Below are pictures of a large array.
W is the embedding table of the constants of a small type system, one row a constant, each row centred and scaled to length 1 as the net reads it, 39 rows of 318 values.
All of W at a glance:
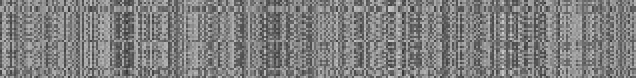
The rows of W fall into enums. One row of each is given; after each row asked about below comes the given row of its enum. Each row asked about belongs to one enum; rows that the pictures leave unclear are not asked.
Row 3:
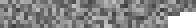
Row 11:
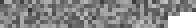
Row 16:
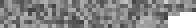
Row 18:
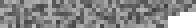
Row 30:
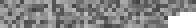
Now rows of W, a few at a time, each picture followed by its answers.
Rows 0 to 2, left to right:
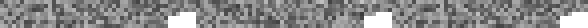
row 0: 30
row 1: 16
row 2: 30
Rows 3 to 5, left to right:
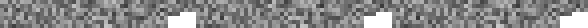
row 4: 3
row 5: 3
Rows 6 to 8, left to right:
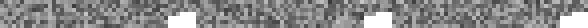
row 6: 30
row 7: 16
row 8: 11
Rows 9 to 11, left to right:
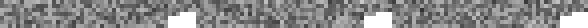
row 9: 18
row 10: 16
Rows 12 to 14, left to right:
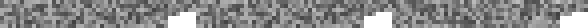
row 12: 18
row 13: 18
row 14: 16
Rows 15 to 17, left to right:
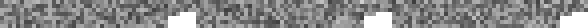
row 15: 18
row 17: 11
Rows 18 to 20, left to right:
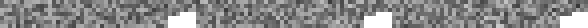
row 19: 11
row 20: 3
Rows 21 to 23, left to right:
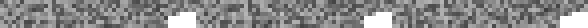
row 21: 30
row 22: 30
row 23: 18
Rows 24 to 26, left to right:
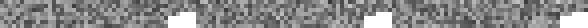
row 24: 30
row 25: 11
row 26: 16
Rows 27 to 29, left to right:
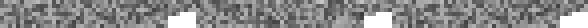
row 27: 18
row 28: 16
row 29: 18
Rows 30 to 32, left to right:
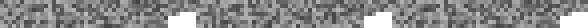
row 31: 18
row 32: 30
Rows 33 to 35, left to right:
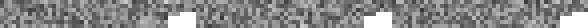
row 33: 16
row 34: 3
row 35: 11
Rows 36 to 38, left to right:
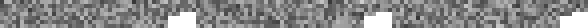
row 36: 11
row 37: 16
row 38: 3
